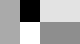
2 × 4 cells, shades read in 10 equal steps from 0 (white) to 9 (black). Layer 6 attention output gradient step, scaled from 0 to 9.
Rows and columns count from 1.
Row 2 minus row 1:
0 -9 3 3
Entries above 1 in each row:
2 3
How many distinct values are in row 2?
3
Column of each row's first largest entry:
2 3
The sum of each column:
6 9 5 5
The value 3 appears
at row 1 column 1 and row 2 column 1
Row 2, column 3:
4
